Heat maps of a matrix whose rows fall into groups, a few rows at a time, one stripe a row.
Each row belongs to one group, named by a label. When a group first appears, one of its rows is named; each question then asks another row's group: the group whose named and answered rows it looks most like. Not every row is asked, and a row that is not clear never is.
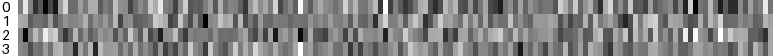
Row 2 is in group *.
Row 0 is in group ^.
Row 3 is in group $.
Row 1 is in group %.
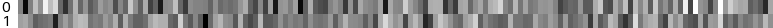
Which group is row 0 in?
*
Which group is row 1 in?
%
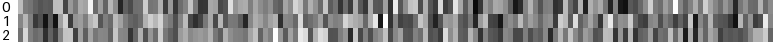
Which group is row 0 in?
$
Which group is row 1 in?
^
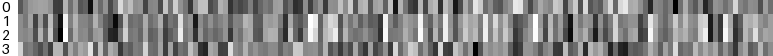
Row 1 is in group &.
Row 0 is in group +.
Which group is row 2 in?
&
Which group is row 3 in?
$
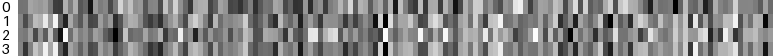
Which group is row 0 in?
+
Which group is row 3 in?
*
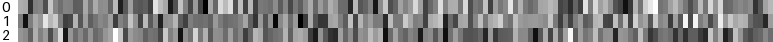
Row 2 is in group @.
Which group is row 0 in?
%
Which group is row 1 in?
*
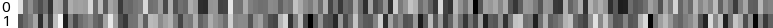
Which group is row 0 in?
$
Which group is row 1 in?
@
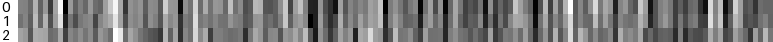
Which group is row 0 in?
@
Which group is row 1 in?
@
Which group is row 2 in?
@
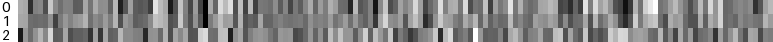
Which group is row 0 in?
%
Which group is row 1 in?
%
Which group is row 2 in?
+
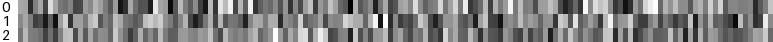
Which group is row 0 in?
%
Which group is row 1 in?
^
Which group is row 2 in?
^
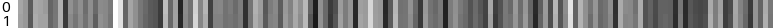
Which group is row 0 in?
@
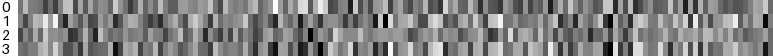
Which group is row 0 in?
^
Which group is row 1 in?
*
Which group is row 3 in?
*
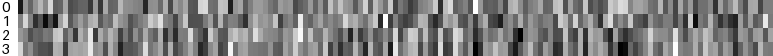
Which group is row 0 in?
+
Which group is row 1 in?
^
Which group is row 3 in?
$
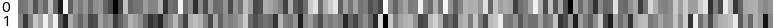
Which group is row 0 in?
&
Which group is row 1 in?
*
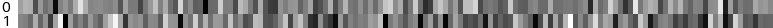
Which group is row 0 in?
%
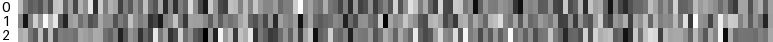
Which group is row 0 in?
$
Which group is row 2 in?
%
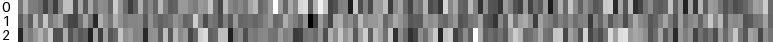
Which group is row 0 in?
^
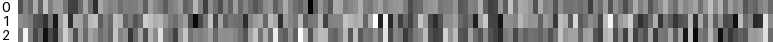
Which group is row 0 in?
@
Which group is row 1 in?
^
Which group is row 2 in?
^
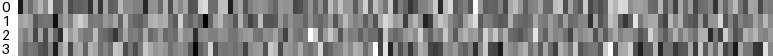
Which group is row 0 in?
+
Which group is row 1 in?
%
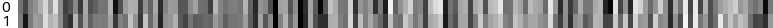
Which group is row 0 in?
*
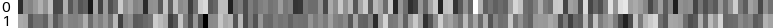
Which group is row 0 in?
+
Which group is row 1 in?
%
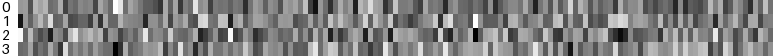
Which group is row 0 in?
@
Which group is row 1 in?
+
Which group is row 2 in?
$
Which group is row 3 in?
&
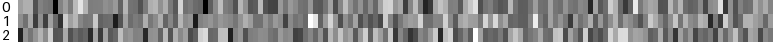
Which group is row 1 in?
&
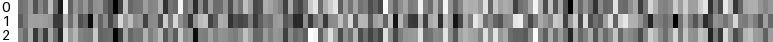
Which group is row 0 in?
&
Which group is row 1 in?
+
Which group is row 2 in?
&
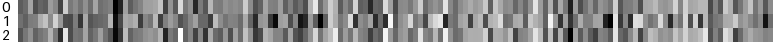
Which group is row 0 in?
&
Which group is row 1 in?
*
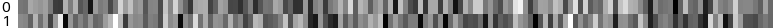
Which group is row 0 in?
+
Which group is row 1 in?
@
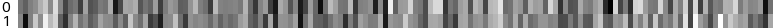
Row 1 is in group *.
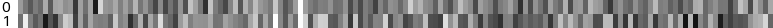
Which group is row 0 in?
$
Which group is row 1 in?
^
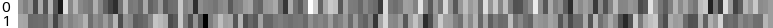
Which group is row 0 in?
&
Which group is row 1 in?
%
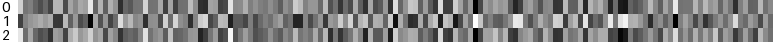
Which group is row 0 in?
$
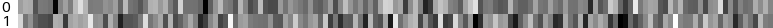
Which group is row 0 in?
%
